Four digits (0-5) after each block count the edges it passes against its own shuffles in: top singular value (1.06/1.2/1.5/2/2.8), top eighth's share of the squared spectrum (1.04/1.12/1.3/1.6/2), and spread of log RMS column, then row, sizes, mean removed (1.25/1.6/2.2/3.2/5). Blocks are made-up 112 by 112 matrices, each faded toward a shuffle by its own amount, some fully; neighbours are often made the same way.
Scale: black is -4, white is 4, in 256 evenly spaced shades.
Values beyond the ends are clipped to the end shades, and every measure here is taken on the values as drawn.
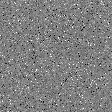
0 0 0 0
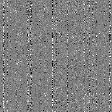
3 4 4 2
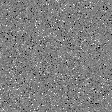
0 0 0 0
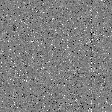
2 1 1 1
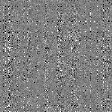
2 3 4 3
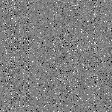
2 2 2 1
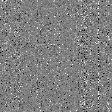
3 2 3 1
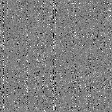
3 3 3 2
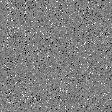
1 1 1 0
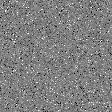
1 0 0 0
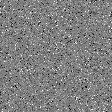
2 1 0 0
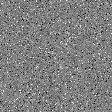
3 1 0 0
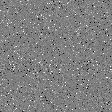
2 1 0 0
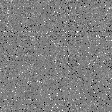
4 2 1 1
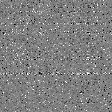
3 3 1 2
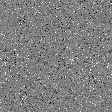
0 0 0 0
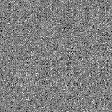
4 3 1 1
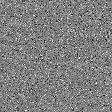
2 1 0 0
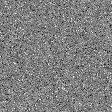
1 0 0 0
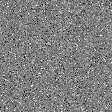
1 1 0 0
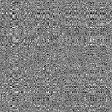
5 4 3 3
